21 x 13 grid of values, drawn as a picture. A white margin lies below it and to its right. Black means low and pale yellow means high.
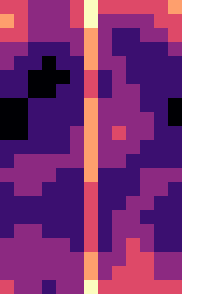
Ninth with the lowest average: middle left. Odd lines: column 7. Calmest part: bottom left. Slope: none.
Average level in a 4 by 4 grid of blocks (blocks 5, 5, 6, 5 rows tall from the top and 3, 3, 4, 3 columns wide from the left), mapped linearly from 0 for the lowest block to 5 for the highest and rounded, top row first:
4 3 5 4 / 0 1 4 1 / 2 2 3 2 / 3 3 5 4
